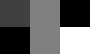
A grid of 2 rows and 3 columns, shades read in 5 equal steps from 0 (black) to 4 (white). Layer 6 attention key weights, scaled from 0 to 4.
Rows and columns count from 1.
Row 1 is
1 2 0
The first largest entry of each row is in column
2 3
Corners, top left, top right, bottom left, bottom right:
1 0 0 4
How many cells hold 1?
1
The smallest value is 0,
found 2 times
